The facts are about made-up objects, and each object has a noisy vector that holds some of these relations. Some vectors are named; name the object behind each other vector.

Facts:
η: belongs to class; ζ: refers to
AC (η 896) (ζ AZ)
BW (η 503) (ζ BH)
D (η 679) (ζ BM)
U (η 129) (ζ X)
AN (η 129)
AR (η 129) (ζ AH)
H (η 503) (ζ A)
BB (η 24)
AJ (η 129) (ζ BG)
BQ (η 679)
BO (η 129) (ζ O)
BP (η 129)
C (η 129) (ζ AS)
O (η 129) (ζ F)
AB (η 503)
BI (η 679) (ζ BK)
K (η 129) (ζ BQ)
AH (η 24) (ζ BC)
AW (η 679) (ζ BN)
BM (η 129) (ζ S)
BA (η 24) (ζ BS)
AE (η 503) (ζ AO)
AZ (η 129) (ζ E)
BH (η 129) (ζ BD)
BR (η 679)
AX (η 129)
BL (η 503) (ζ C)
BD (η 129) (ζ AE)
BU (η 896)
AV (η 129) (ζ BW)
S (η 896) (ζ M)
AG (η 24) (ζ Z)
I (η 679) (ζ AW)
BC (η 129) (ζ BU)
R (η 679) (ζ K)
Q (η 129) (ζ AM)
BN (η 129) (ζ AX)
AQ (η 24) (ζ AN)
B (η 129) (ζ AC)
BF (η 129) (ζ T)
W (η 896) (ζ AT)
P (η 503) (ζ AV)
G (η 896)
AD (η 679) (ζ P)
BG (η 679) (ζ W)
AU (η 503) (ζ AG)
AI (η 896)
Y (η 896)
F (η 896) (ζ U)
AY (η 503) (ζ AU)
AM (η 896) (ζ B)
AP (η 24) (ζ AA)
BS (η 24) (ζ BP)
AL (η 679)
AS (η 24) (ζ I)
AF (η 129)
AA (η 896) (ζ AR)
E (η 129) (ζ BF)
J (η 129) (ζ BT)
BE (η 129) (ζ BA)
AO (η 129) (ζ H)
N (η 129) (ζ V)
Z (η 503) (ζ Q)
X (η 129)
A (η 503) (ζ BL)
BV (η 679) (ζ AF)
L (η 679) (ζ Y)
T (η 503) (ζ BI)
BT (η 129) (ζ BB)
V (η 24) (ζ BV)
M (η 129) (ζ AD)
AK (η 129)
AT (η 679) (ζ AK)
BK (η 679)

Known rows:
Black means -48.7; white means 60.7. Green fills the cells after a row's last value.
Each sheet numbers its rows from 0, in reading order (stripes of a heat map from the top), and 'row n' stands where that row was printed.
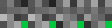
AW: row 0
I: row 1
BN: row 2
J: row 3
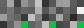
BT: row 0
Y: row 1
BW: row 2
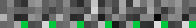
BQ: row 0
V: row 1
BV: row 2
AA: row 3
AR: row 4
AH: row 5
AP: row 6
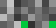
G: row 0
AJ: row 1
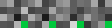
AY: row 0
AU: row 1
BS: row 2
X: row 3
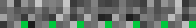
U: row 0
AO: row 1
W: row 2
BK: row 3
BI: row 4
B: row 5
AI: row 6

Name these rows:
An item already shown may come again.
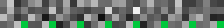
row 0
Y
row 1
AB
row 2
BC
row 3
A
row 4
BW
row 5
BH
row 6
AM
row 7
BK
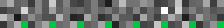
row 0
BL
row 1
BF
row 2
BK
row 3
D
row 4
BD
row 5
P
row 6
AA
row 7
U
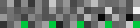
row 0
O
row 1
E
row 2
AV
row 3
H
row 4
T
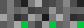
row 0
D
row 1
Z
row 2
BG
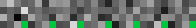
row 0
AE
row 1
AX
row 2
BB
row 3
BG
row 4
M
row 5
AG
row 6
AV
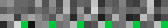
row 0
AS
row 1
C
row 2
AC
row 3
AA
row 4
BK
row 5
BU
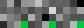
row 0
BN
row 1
AE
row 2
AD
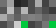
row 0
S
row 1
Q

